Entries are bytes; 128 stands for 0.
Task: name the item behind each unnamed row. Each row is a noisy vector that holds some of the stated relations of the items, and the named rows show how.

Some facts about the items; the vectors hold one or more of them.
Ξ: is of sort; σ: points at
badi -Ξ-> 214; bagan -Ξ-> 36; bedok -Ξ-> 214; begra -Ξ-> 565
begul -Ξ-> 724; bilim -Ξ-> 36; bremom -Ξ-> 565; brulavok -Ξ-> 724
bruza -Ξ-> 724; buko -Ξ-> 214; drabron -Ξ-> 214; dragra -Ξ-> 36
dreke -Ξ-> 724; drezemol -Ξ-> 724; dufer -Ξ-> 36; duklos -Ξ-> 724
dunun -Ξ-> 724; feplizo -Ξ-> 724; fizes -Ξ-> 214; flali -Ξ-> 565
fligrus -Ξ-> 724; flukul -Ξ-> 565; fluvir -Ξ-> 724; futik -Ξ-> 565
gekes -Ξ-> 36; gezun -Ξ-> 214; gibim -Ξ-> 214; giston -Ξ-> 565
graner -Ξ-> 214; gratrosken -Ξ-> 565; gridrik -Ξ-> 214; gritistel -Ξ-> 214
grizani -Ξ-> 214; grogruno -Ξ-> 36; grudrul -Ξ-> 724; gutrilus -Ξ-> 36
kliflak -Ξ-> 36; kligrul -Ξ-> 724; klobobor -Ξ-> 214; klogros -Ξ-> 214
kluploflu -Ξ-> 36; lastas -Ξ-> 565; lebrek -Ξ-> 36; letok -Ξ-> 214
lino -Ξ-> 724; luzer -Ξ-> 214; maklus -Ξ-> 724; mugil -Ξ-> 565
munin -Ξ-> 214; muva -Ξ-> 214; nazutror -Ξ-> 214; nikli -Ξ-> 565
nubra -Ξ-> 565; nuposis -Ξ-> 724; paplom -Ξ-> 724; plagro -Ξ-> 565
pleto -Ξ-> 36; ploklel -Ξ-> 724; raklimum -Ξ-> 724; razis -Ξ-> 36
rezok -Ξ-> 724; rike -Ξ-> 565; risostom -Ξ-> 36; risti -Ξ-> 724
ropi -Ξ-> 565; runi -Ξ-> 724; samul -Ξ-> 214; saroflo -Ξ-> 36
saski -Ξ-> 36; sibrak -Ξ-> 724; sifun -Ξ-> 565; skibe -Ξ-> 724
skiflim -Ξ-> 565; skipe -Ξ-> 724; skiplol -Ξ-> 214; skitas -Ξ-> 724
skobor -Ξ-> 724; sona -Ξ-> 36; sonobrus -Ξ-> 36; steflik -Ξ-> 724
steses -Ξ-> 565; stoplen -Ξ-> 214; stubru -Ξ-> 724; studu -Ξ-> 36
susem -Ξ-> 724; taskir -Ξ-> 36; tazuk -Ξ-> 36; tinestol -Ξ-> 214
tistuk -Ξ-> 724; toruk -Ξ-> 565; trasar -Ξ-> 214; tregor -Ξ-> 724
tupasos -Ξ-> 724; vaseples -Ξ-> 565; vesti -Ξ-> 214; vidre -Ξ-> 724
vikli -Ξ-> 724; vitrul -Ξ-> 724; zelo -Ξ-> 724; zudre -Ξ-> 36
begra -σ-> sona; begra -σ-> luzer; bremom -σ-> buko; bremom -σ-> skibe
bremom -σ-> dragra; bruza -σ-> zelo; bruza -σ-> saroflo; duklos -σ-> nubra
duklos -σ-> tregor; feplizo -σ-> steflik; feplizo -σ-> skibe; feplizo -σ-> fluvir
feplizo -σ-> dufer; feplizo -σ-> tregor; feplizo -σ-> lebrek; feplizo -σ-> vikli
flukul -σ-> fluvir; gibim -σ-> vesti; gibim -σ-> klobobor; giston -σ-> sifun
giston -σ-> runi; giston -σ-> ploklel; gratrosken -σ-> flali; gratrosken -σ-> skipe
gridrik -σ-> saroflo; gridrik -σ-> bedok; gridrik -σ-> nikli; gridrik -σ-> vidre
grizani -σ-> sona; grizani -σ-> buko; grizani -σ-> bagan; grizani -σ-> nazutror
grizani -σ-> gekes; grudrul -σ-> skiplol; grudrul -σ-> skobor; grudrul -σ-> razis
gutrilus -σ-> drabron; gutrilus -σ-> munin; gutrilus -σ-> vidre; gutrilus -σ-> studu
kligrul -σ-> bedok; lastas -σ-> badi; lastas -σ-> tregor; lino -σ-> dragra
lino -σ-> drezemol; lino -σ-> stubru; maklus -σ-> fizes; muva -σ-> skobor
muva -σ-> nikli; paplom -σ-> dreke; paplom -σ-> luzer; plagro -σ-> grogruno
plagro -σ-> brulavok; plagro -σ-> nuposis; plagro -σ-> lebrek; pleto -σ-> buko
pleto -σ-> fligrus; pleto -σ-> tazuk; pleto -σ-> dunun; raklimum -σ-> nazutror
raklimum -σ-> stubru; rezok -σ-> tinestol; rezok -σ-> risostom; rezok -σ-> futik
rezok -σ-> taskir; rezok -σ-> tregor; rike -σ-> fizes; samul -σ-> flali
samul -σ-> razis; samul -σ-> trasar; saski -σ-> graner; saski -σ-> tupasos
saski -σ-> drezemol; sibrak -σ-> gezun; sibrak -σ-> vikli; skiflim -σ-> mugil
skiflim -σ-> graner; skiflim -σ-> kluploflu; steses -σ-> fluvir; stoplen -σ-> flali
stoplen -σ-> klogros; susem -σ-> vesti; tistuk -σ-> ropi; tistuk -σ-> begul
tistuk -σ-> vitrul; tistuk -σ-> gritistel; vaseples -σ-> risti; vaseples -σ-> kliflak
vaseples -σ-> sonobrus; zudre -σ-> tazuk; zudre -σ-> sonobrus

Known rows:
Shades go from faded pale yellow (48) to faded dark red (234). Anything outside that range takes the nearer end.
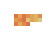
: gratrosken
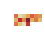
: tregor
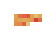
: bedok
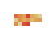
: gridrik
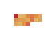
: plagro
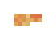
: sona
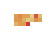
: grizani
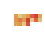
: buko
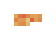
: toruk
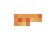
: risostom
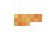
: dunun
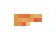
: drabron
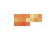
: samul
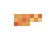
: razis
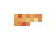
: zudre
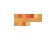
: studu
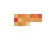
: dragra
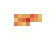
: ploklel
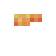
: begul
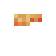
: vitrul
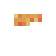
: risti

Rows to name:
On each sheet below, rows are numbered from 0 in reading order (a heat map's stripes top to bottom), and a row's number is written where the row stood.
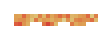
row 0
trasar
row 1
sonobrus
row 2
skobor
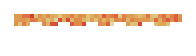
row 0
nikli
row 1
tistuk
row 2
stoplen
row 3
saroflo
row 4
paplom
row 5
drezemol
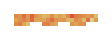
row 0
sifun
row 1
skipe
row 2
giston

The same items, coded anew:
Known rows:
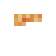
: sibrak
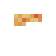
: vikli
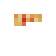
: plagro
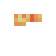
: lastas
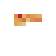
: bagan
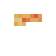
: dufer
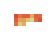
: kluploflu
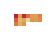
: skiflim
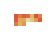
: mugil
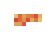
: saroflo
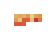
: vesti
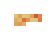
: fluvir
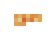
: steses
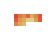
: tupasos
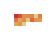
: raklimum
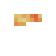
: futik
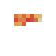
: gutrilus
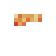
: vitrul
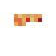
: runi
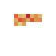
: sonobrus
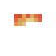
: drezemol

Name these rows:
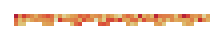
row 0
saski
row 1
begra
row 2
muva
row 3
gibim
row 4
tazuk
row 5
lino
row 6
grizani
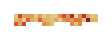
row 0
gritistel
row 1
tregor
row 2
vaseples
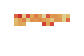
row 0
buko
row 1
ropi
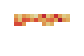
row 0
susem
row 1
zudre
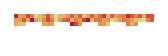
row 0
pleto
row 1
dreke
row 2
rike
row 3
stubru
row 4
graner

